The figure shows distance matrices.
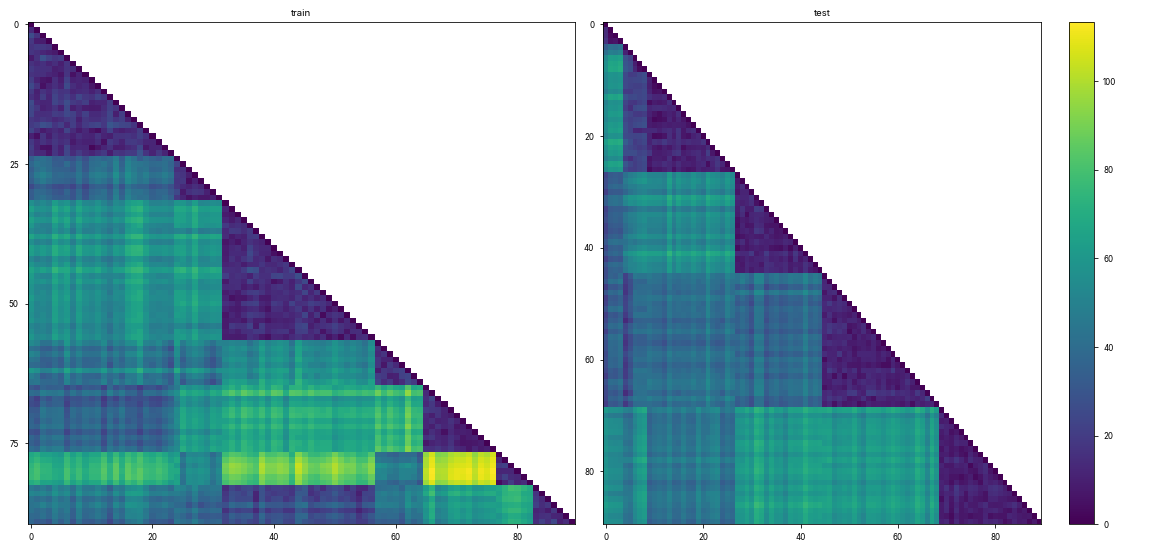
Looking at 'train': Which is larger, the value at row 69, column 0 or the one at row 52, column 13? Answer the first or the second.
the second
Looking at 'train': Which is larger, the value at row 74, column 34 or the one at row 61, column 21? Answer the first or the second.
the first
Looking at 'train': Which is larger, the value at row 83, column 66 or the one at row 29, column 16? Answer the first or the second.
the first
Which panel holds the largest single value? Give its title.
train
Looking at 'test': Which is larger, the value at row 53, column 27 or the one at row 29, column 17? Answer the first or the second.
the second
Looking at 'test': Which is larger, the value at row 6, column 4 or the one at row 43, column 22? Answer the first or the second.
the second
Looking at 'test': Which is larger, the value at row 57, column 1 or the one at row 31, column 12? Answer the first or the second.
the second
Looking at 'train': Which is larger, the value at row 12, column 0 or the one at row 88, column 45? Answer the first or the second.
the second
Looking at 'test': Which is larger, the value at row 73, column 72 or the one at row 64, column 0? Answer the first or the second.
the second
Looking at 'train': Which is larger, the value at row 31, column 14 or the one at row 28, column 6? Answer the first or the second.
the first
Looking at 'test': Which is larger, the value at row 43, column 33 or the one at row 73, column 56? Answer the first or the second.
the second
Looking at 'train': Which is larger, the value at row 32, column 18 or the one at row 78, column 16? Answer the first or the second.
the second
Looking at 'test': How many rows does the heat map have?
90
